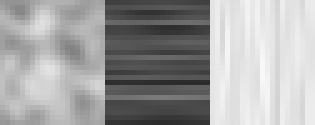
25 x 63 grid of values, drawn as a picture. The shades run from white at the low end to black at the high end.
It is made of 1 by 3 panels. Panel 1,1: low, blotchy. Panel 1,2: high, streaked across. Panel 1,3: very low, streaked downward, faint in contrast.
